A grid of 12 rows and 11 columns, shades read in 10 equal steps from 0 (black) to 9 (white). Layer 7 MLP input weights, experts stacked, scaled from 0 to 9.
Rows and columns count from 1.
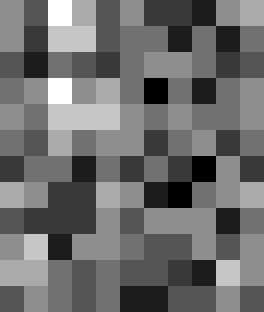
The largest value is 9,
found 2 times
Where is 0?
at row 4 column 7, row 7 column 9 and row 8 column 8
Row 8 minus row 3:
3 4 -2 -1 4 1 -4 -5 0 3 3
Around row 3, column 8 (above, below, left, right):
1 4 5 4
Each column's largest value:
6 7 9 7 7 5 5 5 5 7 6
